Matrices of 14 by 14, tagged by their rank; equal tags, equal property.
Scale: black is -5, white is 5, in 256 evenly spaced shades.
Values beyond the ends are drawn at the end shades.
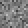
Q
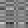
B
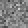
Q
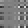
B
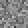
Q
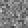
Q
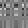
B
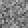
Q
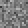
Q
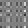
B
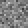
Q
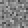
Q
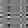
B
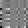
B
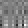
B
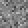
Q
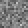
Q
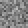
Q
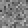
Q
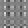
B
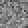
Q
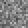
Q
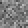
Q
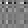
B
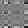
B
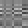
B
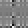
B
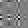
B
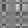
B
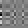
B
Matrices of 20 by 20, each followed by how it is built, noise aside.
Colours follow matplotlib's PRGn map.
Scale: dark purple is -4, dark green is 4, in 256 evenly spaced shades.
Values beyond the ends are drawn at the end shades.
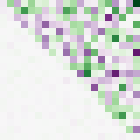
upper triangular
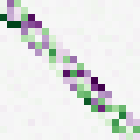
banded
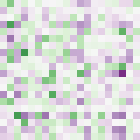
low rank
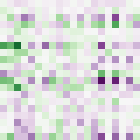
low rank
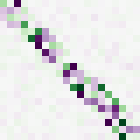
banded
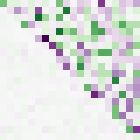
upper triangular
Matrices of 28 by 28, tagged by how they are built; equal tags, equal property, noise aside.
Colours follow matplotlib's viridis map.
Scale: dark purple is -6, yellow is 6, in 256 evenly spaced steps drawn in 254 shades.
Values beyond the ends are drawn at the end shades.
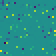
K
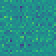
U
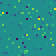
K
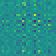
U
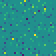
K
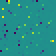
K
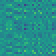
U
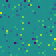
K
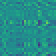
U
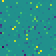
K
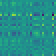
U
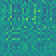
U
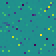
K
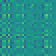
U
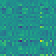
U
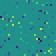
K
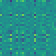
U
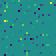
K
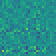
U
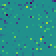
K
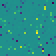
K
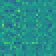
U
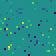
K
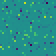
K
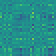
U
